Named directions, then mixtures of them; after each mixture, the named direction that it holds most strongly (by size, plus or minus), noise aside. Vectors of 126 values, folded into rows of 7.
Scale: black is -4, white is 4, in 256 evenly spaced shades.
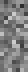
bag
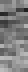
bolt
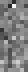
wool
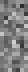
bag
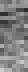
bolt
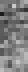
bolt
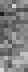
bolt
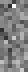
wool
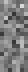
bag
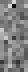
wool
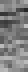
bolt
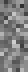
bag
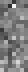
wool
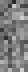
wool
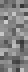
bag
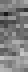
bolt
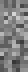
bag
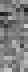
bolt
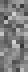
bag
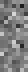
bag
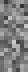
bag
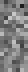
bag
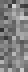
wool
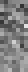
bag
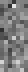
wool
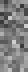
bag
